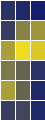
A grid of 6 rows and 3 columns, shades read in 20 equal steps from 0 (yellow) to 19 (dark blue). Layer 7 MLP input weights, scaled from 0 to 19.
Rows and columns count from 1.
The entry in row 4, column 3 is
17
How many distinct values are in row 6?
3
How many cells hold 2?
1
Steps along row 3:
down up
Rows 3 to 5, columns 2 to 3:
0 2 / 12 17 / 12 18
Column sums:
71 66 81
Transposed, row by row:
17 16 6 10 6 16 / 18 9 0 12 12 15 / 19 7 2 17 18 18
